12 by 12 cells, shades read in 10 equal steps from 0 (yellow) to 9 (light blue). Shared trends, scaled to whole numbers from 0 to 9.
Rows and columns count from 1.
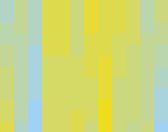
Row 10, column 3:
9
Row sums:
45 45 45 47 49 49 49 51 52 51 50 52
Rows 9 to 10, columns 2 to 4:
6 8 3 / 6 9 3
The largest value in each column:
7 7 9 3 3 4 4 2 4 5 6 9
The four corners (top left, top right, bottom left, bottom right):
7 4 2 9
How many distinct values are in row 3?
7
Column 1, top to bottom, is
7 7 6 6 5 5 4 4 4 3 3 2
